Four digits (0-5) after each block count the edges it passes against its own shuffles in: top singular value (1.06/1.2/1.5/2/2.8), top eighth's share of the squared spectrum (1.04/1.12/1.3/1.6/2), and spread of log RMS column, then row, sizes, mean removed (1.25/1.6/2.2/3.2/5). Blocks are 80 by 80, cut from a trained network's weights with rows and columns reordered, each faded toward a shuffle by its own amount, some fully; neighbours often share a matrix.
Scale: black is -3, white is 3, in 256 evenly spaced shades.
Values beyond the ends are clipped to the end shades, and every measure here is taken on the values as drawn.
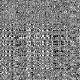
4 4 1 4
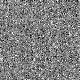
2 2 0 1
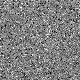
0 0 0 0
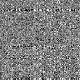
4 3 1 3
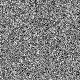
0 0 0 0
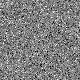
0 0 0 0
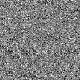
3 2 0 1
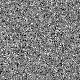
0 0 0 0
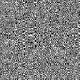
4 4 3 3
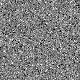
2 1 0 0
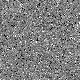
0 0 0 0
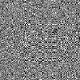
4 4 3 3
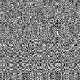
4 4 2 3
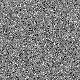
1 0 0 0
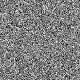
3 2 0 1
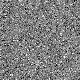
1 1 0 0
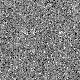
1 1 0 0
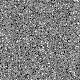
1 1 0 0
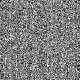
3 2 0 1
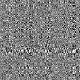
4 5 3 3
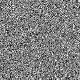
2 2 0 1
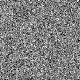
2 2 1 0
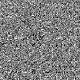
3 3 2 2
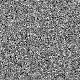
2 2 0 0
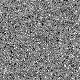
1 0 0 0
